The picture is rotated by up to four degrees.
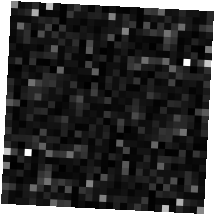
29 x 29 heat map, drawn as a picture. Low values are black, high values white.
Average level on the scale: 10%. Histogram: skewed, a long tail of high values. Symmetry: a half turn. Slope: none. Stripes: none.
